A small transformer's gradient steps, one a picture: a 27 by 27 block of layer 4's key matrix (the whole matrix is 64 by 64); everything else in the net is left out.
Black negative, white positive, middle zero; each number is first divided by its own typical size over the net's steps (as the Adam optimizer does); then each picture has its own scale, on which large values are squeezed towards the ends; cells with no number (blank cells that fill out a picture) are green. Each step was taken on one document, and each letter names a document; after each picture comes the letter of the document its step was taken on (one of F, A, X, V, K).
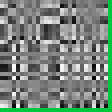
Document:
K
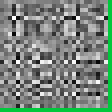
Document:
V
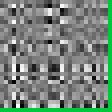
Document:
K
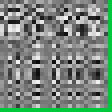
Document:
V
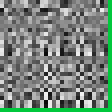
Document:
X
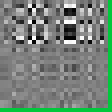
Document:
K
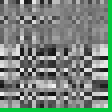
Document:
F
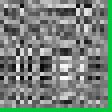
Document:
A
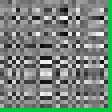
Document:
V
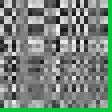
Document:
A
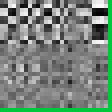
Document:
A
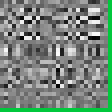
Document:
V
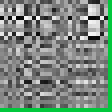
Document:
V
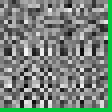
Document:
X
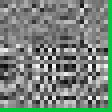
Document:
A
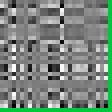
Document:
K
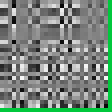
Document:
K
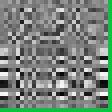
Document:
F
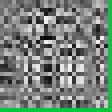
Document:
A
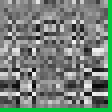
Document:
F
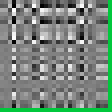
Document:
K
